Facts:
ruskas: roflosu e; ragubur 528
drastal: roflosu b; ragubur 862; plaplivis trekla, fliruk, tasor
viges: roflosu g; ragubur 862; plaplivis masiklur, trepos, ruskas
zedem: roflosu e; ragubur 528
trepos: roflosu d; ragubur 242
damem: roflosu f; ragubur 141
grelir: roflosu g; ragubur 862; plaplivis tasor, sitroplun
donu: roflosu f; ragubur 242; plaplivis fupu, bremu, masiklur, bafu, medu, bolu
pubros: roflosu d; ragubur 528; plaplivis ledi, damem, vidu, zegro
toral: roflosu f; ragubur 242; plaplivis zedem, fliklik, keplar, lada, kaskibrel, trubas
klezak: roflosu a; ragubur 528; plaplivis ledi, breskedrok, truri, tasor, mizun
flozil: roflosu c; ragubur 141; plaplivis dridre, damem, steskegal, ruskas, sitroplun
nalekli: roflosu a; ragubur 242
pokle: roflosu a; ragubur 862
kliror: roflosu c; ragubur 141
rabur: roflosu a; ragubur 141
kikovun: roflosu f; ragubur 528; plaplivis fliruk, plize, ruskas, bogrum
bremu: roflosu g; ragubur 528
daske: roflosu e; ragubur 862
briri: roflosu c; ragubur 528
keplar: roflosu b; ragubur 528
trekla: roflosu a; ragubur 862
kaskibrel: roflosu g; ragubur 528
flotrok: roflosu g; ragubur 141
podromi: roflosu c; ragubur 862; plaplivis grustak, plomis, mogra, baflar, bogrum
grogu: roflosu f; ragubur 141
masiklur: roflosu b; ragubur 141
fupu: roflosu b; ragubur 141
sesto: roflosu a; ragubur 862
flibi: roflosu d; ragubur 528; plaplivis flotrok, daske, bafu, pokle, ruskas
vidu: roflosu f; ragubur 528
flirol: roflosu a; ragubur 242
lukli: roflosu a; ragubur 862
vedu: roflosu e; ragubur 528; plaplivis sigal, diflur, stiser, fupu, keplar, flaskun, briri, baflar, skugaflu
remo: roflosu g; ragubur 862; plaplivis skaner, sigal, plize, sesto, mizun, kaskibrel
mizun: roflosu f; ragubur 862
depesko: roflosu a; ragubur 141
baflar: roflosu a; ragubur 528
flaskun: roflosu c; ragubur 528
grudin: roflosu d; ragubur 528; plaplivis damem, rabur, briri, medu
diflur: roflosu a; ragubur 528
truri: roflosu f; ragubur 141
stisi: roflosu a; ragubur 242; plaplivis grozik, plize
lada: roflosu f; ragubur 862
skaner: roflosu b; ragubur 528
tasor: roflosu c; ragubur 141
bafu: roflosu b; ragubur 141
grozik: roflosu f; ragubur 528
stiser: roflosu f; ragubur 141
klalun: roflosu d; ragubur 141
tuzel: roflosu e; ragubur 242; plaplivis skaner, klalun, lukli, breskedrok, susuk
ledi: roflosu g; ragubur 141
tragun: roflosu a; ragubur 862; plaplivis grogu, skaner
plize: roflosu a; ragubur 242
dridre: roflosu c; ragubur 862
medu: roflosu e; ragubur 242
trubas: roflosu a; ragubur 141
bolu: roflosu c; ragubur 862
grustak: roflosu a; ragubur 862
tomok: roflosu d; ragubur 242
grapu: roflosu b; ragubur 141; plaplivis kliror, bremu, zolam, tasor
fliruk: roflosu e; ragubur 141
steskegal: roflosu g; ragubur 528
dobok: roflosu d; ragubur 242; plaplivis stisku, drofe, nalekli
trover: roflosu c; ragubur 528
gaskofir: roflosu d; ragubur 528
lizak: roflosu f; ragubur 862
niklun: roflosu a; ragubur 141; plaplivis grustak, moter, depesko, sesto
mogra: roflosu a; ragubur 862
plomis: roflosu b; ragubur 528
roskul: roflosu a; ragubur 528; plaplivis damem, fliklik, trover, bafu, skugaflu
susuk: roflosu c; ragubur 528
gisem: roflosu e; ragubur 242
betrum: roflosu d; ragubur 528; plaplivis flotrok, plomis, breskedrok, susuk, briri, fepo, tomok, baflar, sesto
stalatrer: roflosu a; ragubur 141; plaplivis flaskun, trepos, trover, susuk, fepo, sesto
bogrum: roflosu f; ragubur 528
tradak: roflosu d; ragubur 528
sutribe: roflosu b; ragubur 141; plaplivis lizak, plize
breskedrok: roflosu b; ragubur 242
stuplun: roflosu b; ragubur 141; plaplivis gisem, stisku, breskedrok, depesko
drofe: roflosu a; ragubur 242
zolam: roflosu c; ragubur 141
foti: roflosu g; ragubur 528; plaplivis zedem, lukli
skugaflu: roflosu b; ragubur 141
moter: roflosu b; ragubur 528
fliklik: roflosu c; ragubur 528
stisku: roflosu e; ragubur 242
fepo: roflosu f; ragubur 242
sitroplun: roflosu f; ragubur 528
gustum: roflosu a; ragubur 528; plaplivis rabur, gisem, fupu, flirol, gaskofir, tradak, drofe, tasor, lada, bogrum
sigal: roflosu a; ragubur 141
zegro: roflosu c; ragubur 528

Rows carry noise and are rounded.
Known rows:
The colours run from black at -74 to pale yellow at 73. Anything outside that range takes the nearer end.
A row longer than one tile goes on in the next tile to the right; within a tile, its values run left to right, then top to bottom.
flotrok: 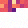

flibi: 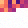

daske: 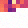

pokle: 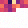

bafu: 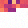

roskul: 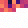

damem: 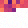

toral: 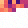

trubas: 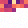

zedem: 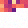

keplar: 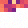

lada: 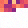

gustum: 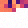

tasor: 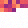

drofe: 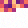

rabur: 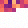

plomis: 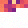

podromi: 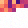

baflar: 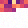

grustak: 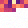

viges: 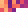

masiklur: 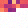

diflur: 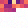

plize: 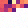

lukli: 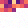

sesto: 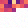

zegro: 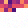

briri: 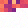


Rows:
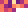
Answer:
depesko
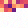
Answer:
stisku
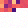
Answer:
klalun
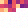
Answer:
grapu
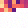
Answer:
foti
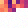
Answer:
vedu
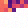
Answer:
pubros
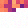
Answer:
bremu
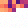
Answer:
stuplun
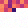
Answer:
ledi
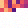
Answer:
remo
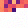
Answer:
skaner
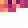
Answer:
donu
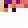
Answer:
grogu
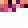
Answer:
stisi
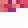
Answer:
bolu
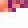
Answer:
grelir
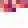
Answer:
gisem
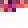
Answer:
vidu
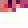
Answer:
klezak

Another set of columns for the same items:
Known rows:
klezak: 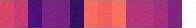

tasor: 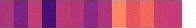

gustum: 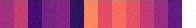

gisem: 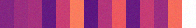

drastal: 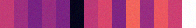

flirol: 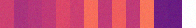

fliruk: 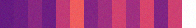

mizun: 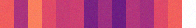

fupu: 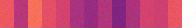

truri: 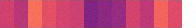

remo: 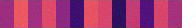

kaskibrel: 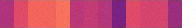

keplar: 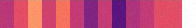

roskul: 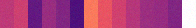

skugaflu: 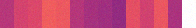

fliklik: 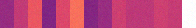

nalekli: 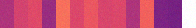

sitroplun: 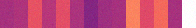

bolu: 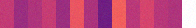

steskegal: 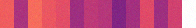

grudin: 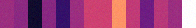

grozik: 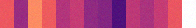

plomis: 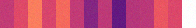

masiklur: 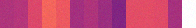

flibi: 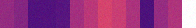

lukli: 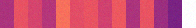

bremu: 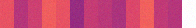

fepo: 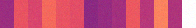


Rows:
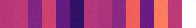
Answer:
donu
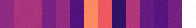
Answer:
stisi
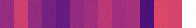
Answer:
podromi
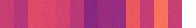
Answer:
damem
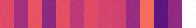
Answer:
trekla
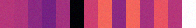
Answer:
grelir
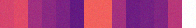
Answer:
tragun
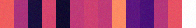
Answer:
betrum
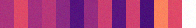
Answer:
toral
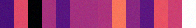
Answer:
tuzel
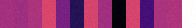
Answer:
sutribe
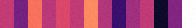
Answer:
plize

